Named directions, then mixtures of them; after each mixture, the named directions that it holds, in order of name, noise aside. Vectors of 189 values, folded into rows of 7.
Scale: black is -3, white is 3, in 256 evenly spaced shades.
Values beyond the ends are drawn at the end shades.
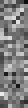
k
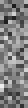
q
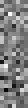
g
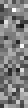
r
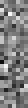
g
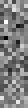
k, q, r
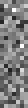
r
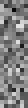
r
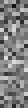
g, k, q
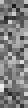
q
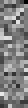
k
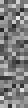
g, k, q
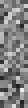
g, k, r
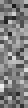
q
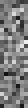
k, q, r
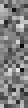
r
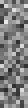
g, r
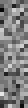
k, q, r
